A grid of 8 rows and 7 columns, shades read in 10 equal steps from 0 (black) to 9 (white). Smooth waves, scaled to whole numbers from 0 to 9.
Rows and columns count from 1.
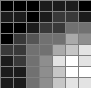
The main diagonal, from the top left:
0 1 1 4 6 9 9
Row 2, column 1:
1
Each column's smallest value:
0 0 0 1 1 1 0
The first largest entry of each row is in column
4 5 6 6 7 6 6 6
